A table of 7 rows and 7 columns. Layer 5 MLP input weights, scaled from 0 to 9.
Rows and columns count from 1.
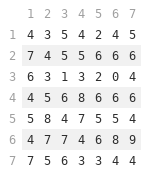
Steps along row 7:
down up down same up same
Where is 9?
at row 6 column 7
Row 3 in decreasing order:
6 4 3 3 2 1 0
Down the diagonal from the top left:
4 4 1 8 5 8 4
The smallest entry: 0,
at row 3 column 6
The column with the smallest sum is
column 5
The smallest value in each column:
4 3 1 3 2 0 4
